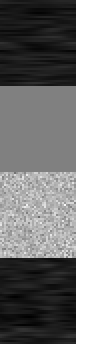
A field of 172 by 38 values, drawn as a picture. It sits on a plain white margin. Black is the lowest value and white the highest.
It is made of 4 by 1 panels. Panel 1,1: very low, streaked across, faint in contrast. Panel 2,1: middling, flat. Panel 3,1: high, fine-grained. Panel 4,1: very low, streaked across, faint in contrast.
